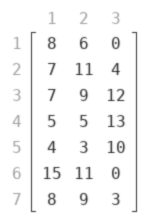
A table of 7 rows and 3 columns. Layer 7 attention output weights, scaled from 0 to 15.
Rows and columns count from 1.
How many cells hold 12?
1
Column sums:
54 54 42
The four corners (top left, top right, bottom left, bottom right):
8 0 8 3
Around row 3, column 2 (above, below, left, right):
11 5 7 12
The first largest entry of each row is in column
1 2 3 3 3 1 2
